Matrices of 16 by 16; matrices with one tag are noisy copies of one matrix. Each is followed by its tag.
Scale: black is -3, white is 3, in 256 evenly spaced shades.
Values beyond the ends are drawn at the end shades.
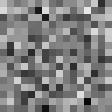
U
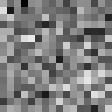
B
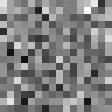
U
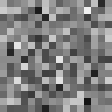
U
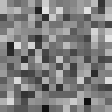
U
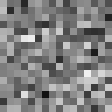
B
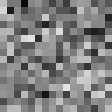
B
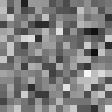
B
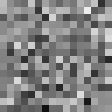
U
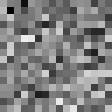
B
